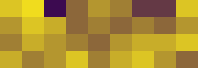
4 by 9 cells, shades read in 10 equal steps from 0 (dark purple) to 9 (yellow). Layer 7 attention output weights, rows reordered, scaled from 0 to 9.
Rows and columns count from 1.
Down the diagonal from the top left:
8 8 6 8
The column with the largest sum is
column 2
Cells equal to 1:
0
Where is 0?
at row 1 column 3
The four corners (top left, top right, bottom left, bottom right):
8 8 7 4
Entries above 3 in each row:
6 9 9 9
